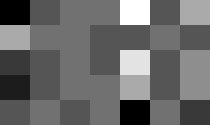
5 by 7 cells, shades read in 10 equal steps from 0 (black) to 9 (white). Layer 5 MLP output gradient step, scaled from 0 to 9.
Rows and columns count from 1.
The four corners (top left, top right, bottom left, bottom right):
0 6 3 2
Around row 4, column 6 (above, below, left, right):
3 4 6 5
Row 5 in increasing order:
0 2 3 3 4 4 4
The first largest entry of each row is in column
5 1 5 5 2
